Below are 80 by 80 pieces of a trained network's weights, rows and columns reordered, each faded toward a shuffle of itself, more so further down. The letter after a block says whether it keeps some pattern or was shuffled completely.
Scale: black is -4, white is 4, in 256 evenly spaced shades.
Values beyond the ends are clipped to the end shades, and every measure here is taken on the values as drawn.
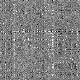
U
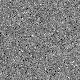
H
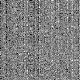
U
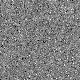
H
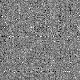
U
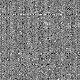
U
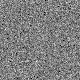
H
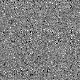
U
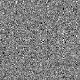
U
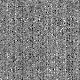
U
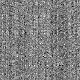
U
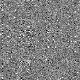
U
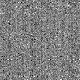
U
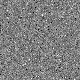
H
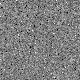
H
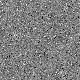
H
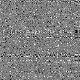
U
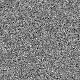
H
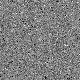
H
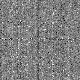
U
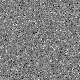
H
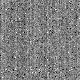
U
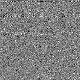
U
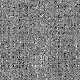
U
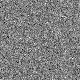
H
